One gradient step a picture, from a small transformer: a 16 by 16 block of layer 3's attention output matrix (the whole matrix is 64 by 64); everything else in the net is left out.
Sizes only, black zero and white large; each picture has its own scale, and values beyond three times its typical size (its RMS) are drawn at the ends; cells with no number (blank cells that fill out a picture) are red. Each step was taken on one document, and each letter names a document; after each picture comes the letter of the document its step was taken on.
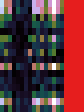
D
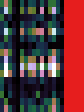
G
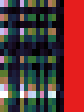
G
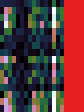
D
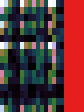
G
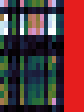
G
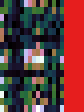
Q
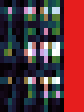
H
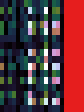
H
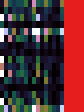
Q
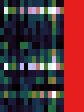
G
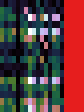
H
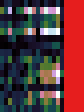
H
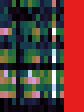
D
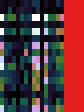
Q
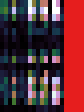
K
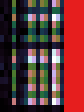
K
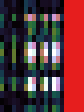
H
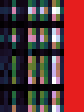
K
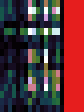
H
